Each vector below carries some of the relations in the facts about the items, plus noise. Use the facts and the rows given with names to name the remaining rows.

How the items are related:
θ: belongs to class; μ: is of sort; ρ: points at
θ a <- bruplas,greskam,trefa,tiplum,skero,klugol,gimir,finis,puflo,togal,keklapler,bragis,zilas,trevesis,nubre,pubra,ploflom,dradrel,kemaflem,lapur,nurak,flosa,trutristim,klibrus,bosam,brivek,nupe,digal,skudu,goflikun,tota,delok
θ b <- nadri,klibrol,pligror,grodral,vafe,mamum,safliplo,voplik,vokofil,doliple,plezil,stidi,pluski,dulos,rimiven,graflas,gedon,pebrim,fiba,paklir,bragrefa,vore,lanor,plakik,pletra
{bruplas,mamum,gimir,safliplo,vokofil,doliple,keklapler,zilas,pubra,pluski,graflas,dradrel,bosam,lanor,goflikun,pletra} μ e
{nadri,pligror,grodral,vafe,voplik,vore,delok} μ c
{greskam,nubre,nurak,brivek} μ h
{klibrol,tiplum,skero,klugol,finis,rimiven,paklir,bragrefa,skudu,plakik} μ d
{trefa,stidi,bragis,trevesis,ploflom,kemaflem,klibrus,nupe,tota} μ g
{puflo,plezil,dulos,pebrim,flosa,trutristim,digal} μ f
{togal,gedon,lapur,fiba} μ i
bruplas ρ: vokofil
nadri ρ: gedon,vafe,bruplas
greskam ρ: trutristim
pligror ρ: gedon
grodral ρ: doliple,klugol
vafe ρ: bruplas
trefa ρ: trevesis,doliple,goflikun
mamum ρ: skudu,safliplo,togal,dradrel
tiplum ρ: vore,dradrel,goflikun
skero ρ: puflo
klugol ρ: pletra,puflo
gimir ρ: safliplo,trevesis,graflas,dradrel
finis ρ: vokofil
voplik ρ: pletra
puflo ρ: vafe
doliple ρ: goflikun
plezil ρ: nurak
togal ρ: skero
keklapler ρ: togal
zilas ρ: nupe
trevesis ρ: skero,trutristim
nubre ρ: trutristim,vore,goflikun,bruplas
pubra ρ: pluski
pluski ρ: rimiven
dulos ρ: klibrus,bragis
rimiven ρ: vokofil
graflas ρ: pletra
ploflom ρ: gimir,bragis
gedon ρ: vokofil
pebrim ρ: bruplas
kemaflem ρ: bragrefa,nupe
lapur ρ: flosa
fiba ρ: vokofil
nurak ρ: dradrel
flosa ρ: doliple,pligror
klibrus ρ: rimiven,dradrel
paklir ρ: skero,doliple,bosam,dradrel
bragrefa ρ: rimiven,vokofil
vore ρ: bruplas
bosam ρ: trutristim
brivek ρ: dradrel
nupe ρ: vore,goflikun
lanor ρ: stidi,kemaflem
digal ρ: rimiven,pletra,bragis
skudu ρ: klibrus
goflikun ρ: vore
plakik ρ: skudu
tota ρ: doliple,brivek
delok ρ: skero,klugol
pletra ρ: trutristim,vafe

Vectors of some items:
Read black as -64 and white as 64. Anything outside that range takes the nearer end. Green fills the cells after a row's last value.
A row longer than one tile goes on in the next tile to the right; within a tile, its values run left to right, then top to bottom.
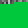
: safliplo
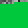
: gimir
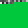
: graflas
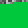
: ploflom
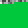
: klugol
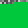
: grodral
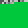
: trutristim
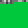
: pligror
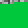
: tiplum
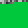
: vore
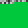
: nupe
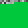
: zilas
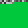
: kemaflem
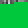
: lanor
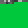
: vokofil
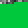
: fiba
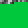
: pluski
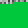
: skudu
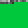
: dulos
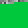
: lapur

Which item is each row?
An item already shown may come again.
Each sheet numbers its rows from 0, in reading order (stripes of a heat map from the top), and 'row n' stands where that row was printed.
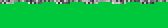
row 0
zilas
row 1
graflas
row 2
paklir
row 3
goflikun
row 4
skero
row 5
klibrol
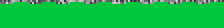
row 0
tota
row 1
mamum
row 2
flosa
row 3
nadri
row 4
togal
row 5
tiplum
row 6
vafe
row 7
vafe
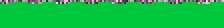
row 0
digal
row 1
dradrel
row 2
pletra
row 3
stidi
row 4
gedon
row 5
doliple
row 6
stidi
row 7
bosam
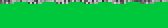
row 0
trefa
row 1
goflikun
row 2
skudu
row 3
trutristim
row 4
delok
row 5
tota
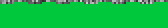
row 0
nadri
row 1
vokofil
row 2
pebrim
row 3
keklapler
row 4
plakik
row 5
finis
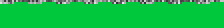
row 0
skero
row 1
trevesis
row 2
pubra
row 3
nubre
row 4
bruplas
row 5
kemaflem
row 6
klibrus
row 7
greskam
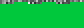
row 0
nadri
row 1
voplik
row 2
plezil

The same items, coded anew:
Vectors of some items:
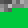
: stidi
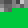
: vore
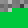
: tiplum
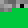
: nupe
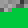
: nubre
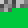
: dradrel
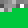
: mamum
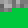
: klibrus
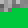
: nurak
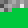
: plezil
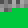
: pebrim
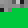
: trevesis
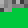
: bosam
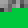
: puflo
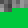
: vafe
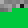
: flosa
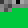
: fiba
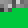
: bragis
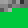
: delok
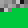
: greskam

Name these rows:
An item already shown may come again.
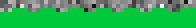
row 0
paklir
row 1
klibrus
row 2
bosam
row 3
togal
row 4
nubre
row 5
dulos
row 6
gedon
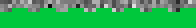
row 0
stidi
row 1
goflikun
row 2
zilas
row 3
paklir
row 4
plakik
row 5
pebrim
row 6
vokofil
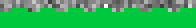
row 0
klibrus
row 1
digal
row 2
tota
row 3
dulos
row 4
grodral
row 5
finis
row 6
plakik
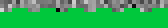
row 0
lanor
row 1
pubra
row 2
trutristim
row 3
gimir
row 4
lapur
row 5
pluski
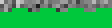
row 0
dradrel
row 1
skero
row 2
klugol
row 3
skudu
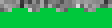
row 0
trefa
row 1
nadri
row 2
safliplo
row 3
nubre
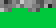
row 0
doliple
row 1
bruplas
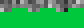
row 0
pligror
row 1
klibrol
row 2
vokofil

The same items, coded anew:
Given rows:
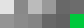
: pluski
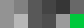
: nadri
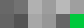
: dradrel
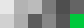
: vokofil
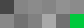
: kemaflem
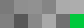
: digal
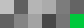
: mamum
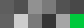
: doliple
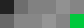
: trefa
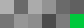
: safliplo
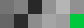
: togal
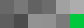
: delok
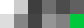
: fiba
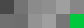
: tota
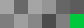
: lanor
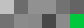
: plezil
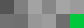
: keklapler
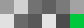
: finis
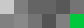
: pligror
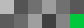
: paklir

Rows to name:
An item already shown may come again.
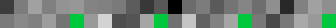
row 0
zilas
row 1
pebrim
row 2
goflikun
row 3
lapur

